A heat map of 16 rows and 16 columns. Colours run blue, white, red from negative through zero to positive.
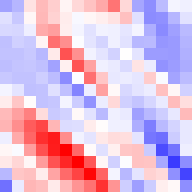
The ninth with the highest average is the bottom middle. The grain runs diagonally down to the right. The top right is the calmest part. No lone cell stands out from its neighbours. Overall the values sit about 50% of the way up the scale.
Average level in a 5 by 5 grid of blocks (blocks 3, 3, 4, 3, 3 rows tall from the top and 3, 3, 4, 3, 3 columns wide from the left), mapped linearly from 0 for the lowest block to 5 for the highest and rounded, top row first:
13211 | 12210 | 21212 | 35210 | 24420
